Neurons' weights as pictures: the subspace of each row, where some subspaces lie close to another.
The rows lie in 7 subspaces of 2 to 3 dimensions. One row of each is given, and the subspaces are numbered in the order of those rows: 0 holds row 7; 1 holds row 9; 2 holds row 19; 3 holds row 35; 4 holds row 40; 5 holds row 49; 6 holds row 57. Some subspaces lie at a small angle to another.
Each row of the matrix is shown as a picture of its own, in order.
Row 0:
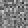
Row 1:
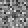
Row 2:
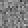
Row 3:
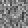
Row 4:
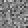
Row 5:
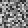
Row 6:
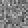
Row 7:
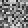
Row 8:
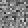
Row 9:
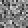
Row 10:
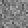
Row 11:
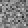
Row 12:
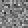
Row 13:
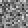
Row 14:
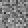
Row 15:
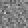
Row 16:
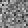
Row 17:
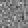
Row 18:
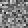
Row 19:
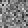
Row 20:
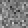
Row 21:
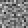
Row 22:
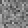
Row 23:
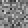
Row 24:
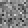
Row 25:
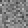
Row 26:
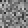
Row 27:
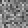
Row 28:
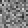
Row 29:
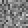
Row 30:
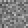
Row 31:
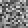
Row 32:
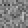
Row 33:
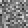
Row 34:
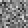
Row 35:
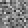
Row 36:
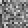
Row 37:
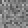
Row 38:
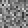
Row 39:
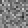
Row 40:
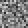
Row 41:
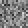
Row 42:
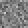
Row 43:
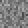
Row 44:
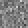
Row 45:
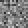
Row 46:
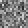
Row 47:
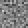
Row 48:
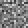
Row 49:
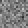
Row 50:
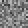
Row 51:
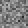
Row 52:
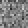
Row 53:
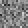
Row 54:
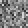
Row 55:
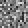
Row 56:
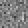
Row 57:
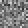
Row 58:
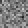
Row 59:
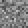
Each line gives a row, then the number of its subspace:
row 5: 0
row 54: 2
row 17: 3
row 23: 0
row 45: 1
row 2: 4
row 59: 3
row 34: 3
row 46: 6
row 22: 1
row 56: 3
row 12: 6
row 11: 0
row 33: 5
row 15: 4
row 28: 5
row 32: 3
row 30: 4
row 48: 4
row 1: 3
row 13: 0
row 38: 2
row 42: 6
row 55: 3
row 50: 6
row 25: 5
